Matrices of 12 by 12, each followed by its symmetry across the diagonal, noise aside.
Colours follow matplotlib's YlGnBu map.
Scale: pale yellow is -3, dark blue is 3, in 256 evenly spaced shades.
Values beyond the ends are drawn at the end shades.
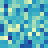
neither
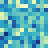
neither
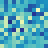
neither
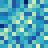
symmetric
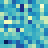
antisymmetric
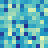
neither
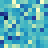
antisymmetric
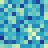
symmetric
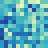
antisymmetric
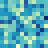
antisymmetric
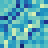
symmetric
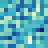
antisymmetric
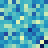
symmetric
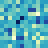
symmetric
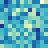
neither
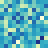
symmetric
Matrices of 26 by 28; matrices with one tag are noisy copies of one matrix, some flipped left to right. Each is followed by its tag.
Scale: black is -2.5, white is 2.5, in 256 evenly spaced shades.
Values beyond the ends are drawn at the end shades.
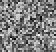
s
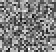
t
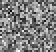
s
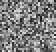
s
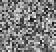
s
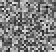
t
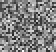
t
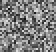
s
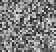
s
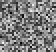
t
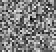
s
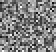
t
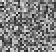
t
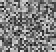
t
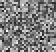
t
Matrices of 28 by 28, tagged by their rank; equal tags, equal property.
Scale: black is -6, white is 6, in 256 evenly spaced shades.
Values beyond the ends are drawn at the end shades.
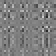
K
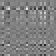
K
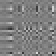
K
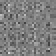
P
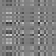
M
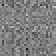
P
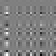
M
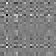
K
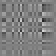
M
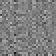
P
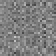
P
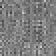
P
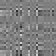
K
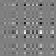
M
